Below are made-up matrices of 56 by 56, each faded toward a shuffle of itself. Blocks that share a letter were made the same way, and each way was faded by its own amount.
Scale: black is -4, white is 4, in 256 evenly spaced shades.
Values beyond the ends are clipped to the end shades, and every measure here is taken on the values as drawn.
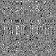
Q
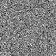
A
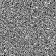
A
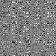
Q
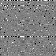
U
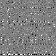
U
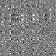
Q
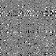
U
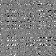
U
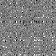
Q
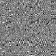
Q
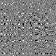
U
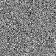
A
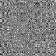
Q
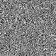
A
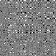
U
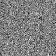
A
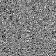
A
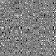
Q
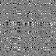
U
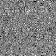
A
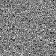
A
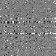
U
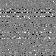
U
